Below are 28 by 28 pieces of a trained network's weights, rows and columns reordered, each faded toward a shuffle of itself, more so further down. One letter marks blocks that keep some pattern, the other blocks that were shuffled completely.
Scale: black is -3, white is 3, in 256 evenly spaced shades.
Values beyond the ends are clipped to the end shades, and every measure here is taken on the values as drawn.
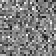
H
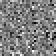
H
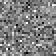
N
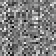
H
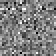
H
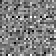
H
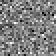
N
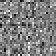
H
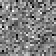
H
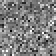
N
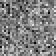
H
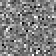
N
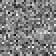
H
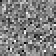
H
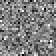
N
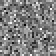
N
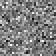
N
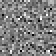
H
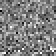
H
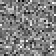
N
